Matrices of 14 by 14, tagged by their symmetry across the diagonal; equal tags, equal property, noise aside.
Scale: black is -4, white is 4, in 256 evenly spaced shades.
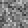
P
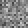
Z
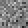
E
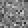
Z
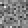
Z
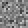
E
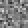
P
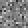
P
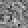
Z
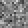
P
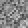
E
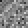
E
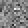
Z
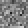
Z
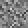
P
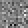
P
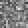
Z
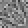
E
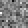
P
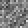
E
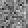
Z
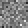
E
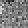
P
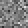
Z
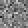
P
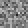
Z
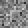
E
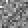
E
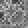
E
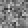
P
